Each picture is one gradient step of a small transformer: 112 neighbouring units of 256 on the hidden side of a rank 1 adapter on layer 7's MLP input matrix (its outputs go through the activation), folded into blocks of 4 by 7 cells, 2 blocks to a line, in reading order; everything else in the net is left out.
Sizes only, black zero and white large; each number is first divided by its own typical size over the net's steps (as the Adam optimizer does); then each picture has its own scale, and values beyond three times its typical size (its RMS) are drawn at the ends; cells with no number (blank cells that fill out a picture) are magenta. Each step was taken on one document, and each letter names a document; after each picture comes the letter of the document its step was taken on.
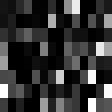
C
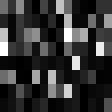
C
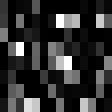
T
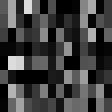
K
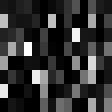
C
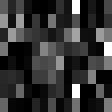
C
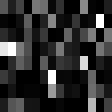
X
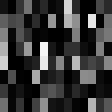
C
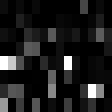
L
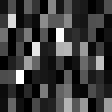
K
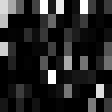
X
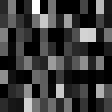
K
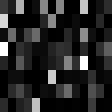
X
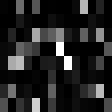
L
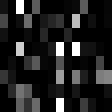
T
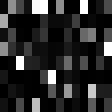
X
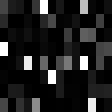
X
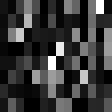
C
